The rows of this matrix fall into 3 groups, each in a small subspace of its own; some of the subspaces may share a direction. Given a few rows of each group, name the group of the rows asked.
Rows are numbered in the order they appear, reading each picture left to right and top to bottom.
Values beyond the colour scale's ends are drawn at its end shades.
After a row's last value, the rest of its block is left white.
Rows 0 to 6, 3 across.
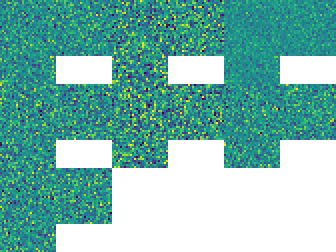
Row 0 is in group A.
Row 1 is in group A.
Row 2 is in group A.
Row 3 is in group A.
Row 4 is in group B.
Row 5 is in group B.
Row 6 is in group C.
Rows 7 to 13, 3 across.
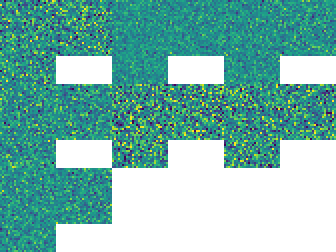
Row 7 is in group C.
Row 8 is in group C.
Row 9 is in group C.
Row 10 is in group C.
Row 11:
A
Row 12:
B
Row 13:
C
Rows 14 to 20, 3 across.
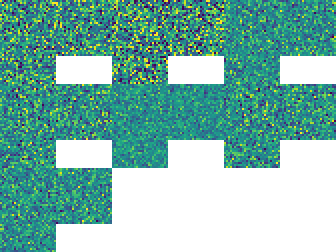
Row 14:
C
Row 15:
A
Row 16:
A
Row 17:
B
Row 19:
B
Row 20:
C
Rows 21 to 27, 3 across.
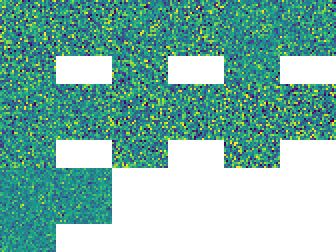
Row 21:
A
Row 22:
A
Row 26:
B
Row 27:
C
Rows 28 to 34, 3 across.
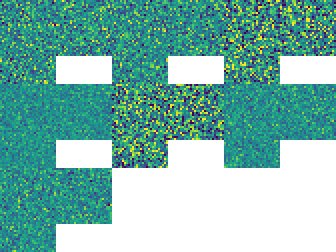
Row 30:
C
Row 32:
C
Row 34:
A
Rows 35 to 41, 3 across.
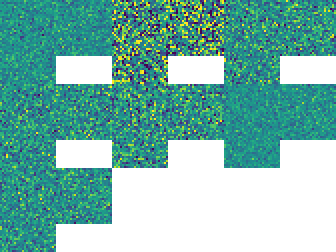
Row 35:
C
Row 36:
A
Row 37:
B
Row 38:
A
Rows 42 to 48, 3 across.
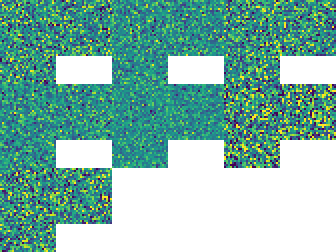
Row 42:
B
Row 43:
B
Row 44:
A
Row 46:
C
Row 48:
B
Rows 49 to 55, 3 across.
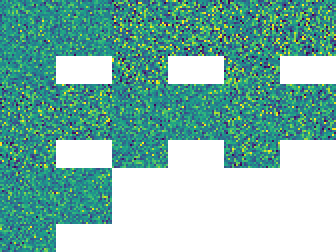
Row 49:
B
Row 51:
C
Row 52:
B
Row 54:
C
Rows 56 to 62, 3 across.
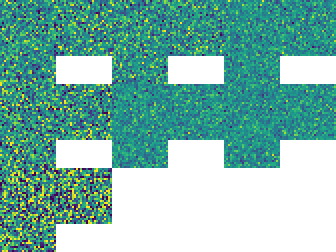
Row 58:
C
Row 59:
B
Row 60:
A
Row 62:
B
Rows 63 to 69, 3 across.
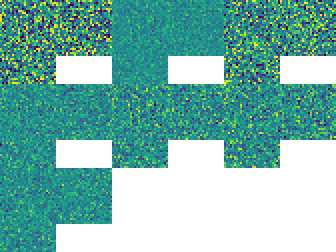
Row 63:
B
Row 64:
B
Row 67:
B
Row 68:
A
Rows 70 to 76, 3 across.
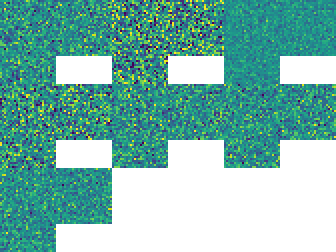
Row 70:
A
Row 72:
B
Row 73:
B
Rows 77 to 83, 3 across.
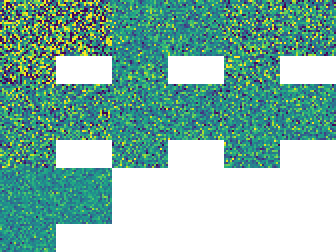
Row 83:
B
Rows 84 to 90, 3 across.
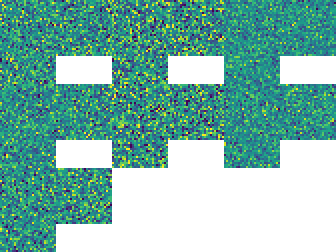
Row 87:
A
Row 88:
A
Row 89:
B
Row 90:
C
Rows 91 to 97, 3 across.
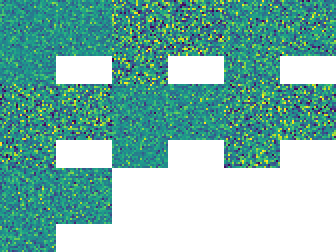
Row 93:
C
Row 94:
A
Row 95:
C
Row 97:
B
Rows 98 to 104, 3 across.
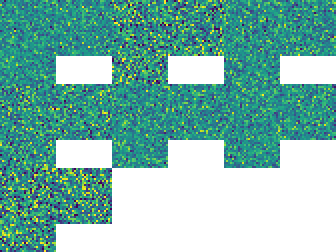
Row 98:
C
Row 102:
C
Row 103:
A
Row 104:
C
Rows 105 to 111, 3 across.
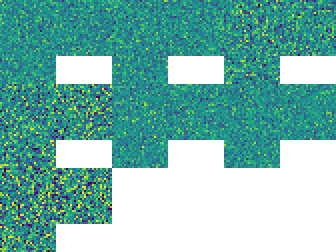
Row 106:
A
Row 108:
A
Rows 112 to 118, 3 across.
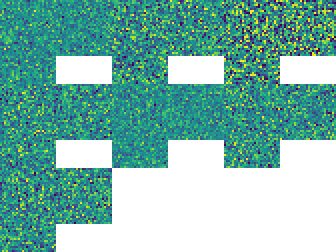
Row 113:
C
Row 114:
B
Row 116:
B
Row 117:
B
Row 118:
B
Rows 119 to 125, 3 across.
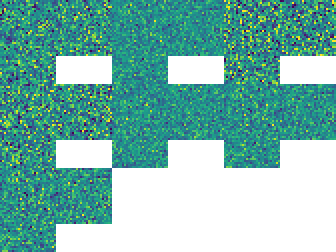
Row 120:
B
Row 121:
A
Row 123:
C
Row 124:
B
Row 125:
B
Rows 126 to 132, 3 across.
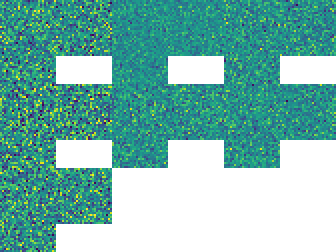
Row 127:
C
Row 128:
B
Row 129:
B
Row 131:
A
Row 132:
C
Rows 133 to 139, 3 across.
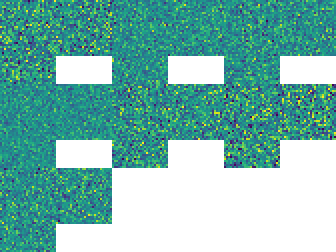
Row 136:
A
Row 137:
B
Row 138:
A
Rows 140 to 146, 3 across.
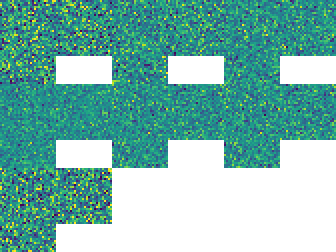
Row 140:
C
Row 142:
C
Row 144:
B
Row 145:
B
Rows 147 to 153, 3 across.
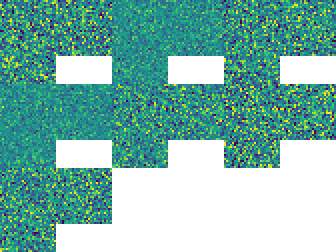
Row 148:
A
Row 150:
A
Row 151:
A
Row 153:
A
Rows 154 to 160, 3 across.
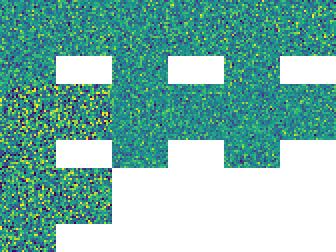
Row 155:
C
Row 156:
C
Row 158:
B
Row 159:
A
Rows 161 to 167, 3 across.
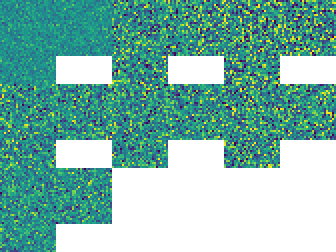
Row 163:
B
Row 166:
B
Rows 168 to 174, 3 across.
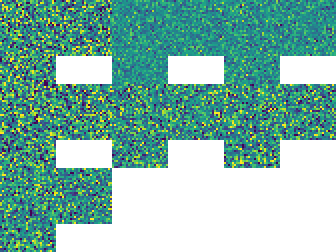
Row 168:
B
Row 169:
A
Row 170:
B
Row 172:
B
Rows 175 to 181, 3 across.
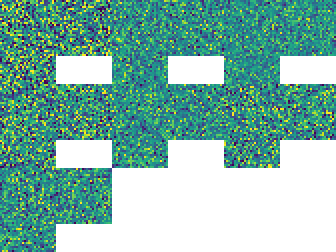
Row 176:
A
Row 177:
C
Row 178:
C
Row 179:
A
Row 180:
B
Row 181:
B
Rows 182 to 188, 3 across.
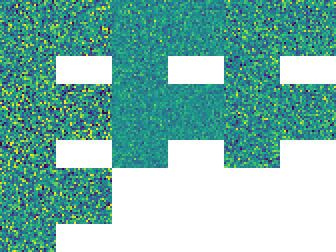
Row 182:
B
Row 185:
B
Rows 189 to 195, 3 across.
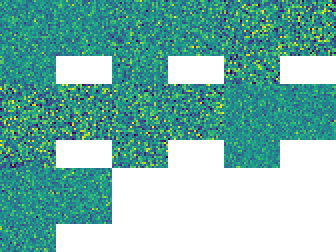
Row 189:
C
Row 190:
A
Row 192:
C
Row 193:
A
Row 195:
B
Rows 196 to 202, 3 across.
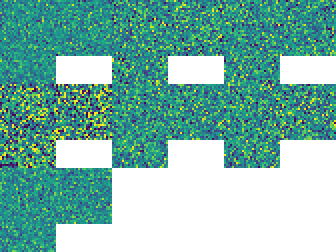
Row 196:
C
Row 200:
C
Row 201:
C
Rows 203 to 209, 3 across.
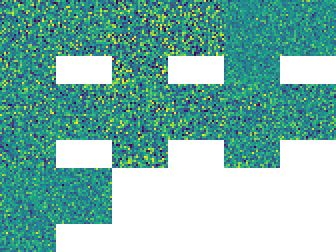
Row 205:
C
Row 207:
A
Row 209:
A
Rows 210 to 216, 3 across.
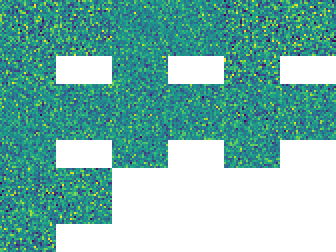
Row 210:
B
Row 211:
A
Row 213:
C
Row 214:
A
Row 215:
C
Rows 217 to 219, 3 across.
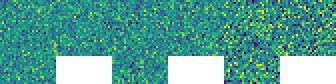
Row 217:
A
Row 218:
C
